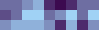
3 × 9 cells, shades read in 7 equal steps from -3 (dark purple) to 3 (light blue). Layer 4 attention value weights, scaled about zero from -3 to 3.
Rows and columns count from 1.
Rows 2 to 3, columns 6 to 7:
1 3 | -2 2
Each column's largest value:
1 2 3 3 1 1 3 0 3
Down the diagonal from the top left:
0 0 2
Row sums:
-4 12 7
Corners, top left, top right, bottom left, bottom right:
0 0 1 1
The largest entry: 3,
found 4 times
